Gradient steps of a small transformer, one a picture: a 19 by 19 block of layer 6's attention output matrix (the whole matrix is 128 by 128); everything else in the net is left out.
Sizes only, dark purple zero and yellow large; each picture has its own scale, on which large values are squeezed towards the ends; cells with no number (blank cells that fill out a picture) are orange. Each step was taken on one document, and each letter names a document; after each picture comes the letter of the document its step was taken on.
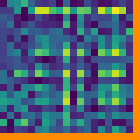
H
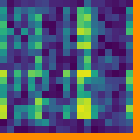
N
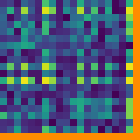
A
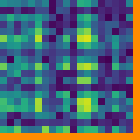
N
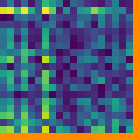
A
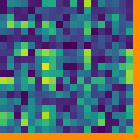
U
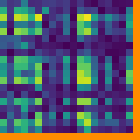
N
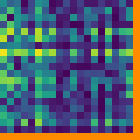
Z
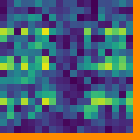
A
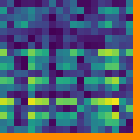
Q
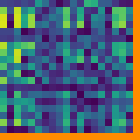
Z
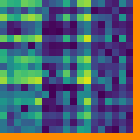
N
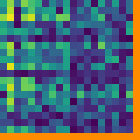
U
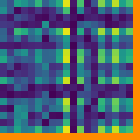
H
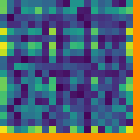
H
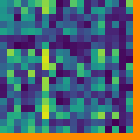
U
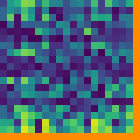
A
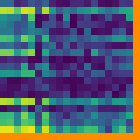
A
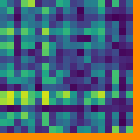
U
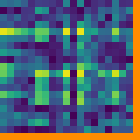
H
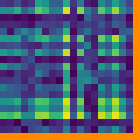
H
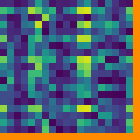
N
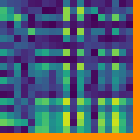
H
